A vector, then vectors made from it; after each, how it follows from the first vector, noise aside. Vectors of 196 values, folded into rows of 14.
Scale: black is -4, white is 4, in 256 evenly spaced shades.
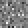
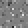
partly zeroed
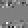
partly zeroed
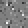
partly zeroed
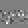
partly zeroed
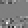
partly zeroed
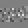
partly zeroed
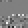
partly zeroed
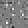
partly zeroed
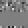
partly zeroed
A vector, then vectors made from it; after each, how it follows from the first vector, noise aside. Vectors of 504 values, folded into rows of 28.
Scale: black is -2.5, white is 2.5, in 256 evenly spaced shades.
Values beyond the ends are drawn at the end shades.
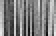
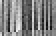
wrapped around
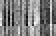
wrapped around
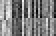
wrapped around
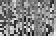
sign-scrambled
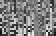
sign-scrambled
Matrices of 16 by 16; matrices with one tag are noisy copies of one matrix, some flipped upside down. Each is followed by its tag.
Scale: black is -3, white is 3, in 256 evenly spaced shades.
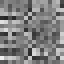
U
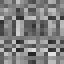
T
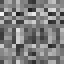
T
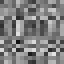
T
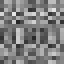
T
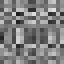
T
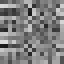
U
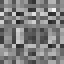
T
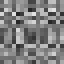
T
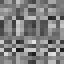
T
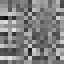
U
